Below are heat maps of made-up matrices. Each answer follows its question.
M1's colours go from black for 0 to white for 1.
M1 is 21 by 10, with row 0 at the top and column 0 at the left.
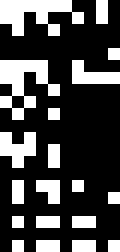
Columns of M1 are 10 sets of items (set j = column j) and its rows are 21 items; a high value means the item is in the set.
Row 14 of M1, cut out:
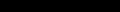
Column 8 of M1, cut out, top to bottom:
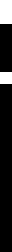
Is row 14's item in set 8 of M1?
no
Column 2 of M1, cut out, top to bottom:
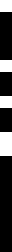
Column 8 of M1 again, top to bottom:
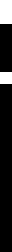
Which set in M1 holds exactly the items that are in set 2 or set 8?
0
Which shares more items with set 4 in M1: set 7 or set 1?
set 1
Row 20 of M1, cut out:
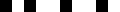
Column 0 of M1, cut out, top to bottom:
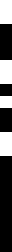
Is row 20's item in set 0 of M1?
no
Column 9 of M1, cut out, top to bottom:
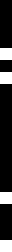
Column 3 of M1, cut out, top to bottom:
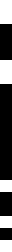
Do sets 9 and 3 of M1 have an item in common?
yes
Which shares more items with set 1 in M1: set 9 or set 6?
set 6
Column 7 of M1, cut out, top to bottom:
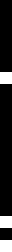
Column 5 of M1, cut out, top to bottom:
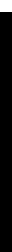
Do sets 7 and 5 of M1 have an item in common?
no
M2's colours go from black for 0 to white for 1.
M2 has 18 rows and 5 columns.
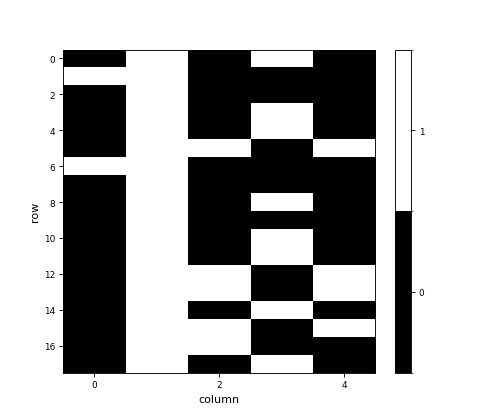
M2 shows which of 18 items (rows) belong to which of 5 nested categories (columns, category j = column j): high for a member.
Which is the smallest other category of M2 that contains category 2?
1
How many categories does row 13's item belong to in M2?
3
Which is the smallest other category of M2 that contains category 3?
1
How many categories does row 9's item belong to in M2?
1
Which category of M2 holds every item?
1
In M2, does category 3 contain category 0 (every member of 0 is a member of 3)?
no
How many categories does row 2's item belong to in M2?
1
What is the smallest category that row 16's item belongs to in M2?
2
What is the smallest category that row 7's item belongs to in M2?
1
